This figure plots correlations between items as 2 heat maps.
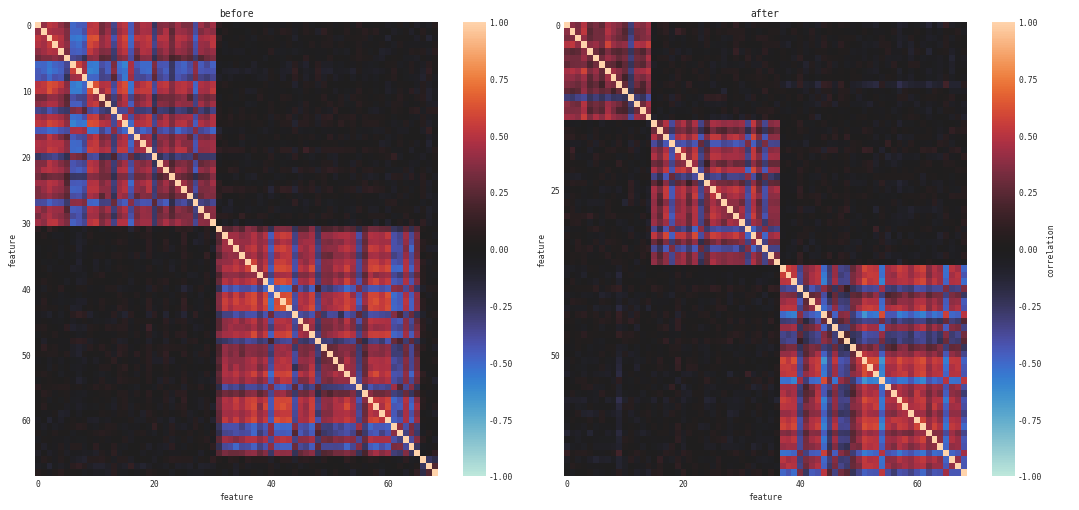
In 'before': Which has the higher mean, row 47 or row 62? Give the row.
47
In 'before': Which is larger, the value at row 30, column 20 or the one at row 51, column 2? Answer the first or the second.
the second
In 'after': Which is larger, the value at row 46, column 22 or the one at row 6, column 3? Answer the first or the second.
the second
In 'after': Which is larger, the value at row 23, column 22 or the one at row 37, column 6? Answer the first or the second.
the second
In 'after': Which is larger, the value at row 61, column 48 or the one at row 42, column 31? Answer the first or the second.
the second
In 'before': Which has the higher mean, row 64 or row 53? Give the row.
53
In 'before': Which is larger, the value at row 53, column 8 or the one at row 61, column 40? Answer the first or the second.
the second
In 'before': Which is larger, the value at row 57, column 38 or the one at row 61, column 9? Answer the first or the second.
the first
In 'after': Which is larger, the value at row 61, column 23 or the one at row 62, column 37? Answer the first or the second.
the second
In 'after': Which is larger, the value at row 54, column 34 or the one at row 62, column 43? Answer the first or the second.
the second
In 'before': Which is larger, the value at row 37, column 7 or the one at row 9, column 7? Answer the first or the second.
the first
